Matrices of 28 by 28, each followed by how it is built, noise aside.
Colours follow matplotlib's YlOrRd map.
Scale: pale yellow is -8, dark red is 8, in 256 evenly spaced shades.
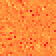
noise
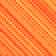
Toeplitz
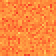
noise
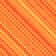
Toeplitz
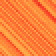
Toeplitz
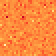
noise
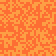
noise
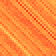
Toeplitz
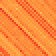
Toeplitz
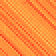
Toeplitz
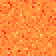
noise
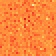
noise
